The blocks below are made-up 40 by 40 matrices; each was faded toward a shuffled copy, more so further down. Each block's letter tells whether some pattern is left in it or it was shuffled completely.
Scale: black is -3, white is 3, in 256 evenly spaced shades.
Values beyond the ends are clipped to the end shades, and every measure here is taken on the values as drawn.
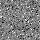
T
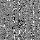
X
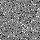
T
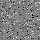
T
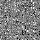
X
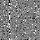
X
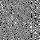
X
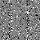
X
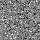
T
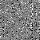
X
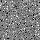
T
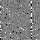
X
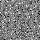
T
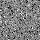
T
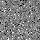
T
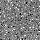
T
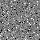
T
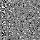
X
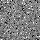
T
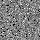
T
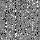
X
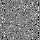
X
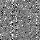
X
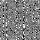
X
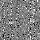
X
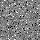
T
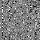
X
